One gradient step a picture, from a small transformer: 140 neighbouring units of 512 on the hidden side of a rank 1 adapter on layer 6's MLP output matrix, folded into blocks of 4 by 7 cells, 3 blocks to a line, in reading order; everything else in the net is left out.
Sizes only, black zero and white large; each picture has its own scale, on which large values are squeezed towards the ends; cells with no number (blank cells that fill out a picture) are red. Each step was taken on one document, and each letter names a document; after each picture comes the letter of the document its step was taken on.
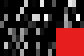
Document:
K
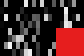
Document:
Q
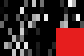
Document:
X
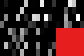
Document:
K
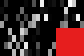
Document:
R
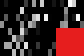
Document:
R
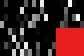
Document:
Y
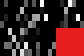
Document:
X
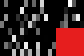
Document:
Y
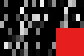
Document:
R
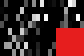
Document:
R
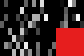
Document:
Y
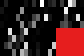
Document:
R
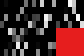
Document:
K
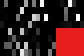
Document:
Q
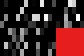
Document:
K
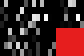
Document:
Q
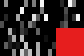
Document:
Y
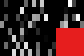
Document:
Y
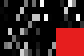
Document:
Q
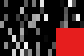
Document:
Y
